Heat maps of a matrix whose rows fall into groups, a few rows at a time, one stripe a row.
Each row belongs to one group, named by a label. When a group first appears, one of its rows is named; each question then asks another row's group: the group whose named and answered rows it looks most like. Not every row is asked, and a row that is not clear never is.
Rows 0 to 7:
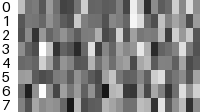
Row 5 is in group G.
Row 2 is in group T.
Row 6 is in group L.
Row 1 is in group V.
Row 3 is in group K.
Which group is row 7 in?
V
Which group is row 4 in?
K
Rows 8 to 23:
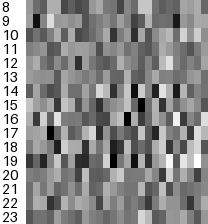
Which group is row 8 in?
K
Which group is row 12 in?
G
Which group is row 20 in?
V
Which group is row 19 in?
T
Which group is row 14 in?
T
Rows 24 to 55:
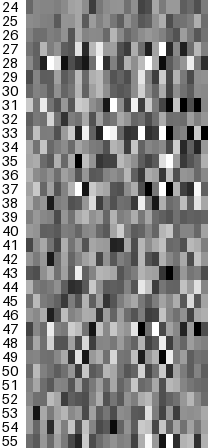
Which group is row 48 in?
L
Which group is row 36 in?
V
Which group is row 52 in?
K
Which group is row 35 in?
G
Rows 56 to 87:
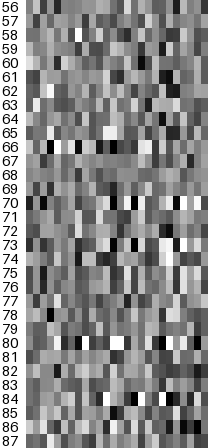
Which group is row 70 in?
T
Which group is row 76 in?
T
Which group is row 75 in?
T
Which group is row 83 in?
V
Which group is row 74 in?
G
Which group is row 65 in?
L
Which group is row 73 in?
T
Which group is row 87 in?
K
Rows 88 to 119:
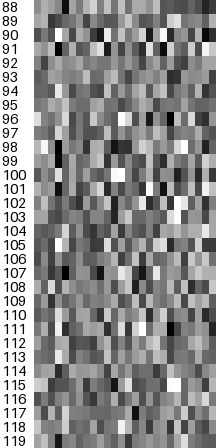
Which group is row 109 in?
T
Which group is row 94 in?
K
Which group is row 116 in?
T
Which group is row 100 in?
L
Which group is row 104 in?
T
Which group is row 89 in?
G
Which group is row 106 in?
T
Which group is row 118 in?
V
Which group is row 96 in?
V
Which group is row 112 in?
K
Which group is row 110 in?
K
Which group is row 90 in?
K
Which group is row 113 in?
K
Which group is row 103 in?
G
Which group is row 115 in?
G
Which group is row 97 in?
K
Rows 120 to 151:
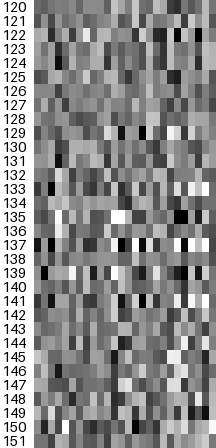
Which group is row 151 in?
T
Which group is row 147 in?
G
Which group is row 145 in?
G
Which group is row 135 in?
L
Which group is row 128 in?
K
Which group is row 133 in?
T
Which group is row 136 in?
K
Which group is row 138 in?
T
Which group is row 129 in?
T
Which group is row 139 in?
L
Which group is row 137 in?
T
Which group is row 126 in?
L
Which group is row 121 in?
T
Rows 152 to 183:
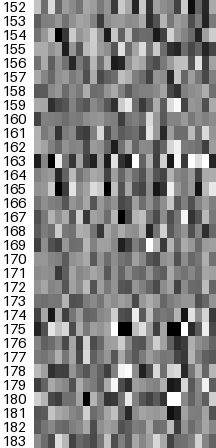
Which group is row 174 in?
T
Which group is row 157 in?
V
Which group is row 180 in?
G
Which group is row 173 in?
V
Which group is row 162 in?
G
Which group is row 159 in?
G
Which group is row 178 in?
G
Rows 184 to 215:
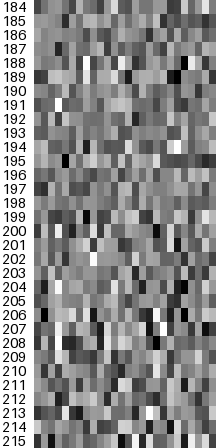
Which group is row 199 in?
G
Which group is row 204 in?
L
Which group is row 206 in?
L
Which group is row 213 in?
V
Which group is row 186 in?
V
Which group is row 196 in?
T
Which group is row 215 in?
T
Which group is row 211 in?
G
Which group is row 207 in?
K
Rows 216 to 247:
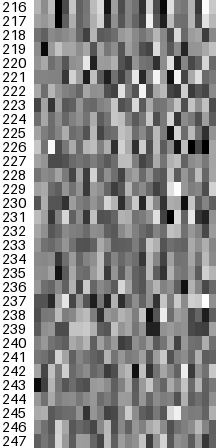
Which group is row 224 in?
L
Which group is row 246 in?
K
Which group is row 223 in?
T
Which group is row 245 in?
G
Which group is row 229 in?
G
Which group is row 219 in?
L
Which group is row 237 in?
T
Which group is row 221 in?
V
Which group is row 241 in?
K
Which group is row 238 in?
K
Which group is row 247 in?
K
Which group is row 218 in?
V
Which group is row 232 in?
G
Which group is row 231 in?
V
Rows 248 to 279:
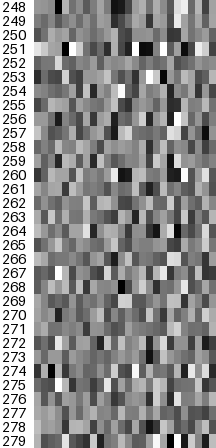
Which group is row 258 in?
K
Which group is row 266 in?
G
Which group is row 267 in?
K
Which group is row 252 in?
L
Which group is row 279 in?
V
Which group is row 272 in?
K
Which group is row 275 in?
K
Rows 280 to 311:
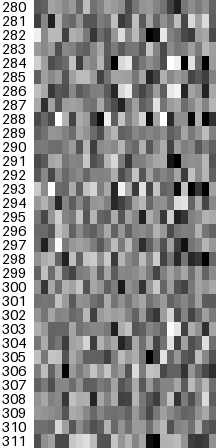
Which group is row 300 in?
L
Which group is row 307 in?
T
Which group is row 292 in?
T
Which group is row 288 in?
K
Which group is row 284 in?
G
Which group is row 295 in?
L
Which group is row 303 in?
G
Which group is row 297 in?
L
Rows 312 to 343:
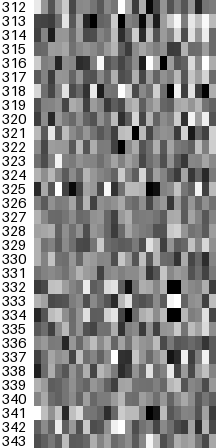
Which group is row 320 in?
T
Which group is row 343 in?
V
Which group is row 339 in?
G
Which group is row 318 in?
V
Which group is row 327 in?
G
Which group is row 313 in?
T
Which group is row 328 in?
G
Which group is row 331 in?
K
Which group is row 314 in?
T
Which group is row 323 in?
L
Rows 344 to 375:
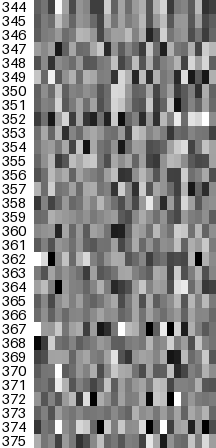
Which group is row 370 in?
L
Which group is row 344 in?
K
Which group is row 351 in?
L
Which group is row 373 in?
T
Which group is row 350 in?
L
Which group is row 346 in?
K
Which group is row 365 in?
T
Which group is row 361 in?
T
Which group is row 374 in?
K
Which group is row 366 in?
T
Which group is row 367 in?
V
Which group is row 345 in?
K
